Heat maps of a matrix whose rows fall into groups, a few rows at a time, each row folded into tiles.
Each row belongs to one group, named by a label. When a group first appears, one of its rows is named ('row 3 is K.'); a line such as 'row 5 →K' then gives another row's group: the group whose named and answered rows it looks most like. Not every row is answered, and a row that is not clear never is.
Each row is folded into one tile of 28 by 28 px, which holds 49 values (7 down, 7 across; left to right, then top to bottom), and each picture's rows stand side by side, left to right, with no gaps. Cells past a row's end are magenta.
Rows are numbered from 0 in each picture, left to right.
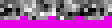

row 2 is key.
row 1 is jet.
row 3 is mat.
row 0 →mat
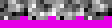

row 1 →jet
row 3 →key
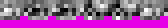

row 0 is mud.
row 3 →key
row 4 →key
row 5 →mud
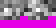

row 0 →mud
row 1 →mud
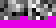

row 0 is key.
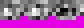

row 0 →mud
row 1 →mud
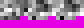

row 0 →mud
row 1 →jet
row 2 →jet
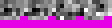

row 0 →mat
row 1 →mat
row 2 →key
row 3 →jet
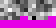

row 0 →mud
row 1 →jet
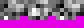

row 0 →key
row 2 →key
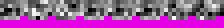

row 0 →mat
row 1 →mud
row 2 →jet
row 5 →mat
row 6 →key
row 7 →key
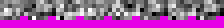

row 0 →mud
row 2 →jet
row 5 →key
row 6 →jet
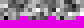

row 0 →jet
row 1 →mud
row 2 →jet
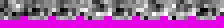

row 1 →mat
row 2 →mat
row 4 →mat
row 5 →jet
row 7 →mat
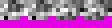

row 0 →jet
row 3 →mud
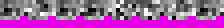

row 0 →mat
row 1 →jet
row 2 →mat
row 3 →mat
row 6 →jet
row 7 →mat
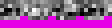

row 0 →mat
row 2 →key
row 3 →mat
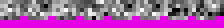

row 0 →mud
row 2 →mud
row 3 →mud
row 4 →jet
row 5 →jet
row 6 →mat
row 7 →key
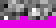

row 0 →key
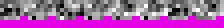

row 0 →mat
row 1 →jet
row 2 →key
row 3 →jet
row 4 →jet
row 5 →jet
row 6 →mat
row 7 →jet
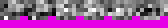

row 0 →key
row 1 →key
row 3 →mud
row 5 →mat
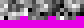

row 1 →key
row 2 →key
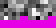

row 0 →key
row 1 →mud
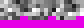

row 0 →mud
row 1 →mud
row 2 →jet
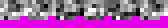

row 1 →jet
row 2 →key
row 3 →mud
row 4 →key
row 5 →jet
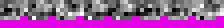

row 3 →key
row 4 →key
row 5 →mat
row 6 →mat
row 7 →jet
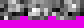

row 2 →key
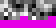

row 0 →jet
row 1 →key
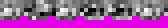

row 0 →mud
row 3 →mat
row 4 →mat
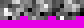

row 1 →key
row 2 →key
